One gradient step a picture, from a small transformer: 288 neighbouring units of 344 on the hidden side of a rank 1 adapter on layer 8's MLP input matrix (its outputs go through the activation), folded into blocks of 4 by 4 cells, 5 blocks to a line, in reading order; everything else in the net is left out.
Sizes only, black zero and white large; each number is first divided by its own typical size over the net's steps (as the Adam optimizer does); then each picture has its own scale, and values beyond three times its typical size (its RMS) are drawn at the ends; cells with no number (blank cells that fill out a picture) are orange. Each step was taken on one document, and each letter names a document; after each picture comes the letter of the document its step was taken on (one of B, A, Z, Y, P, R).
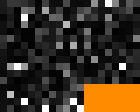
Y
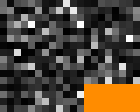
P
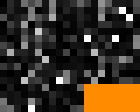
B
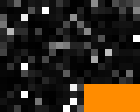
Y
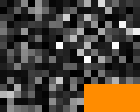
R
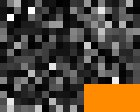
R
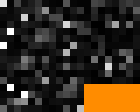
Y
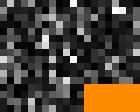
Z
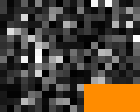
Z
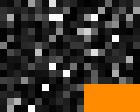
B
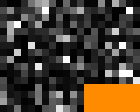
P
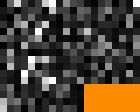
Z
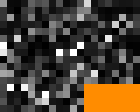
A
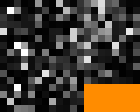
R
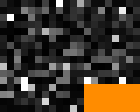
A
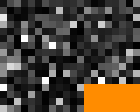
Z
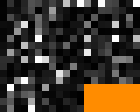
B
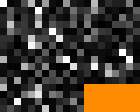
P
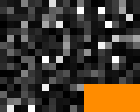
B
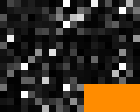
Y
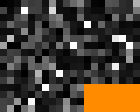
Z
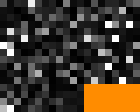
B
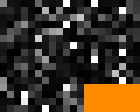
Y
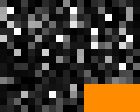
P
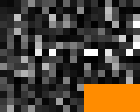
Z
